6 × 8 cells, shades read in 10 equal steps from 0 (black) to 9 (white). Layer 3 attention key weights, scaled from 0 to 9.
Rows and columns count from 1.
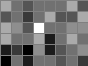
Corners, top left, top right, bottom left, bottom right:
6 3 0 2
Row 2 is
3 4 2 4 6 3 3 6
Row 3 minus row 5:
5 3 3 4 3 1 1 0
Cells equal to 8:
0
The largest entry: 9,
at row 3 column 4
